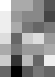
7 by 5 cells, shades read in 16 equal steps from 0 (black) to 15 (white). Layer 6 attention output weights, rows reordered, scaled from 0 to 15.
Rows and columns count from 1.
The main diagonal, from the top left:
15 9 7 13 10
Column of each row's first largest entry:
1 1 1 1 1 5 4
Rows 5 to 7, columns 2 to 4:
7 9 9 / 3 11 6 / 0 5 7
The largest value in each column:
15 10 12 13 14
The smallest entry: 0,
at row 7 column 2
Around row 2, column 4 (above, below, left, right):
8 6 8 4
